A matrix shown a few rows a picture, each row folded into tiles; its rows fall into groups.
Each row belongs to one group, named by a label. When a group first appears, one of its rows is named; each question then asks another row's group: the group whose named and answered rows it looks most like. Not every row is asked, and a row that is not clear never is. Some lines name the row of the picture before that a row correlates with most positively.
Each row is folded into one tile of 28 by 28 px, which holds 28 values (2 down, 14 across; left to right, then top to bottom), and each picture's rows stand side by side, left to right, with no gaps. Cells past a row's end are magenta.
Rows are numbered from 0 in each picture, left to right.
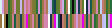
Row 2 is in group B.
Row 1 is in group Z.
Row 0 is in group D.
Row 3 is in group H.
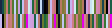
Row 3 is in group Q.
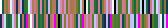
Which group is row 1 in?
D
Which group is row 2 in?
Q
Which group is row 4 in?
H
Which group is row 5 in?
H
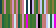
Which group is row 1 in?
H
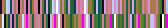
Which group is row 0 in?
Q
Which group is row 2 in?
D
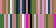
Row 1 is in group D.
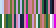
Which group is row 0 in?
D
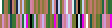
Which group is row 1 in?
Q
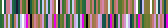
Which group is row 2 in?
H
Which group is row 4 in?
Q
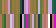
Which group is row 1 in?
Z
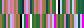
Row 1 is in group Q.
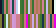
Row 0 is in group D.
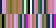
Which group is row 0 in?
Q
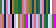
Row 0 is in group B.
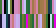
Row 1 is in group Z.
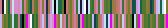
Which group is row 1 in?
Q
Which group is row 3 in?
H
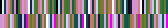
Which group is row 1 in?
H
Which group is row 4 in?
D
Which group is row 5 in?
H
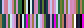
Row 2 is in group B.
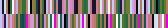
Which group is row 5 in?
B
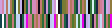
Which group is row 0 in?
D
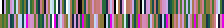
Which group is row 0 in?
H
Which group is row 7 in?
Z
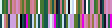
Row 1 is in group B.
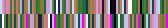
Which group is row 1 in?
Z
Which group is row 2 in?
H
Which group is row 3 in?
Q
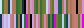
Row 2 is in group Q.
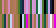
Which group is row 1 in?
B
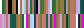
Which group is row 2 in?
Z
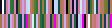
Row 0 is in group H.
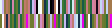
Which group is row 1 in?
B
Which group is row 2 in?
H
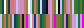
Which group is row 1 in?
D
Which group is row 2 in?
H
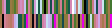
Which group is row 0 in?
Q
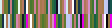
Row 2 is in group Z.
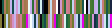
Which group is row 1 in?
D
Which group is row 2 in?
H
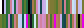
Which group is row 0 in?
H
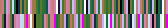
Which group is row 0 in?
B
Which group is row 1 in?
D
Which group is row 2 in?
H
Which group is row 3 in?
H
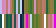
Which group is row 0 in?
D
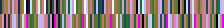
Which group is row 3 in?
D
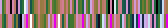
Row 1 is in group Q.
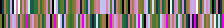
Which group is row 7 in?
B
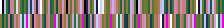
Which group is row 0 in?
H
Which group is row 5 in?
Z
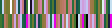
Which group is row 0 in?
Z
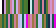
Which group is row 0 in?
H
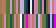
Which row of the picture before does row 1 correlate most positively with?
1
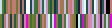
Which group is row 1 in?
H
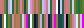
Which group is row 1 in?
D
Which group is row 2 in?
H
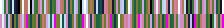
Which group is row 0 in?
D
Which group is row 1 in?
H
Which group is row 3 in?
D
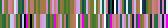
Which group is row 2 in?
Z
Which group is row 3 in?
Z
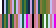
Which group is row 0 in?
H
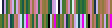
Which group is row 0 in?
H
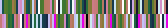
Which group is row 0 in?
Z
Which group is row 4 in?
Z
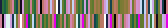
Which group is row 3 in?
Z
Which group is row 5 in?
B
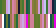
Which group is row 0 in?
Q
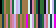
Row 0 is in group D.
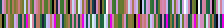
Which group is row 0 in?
Q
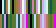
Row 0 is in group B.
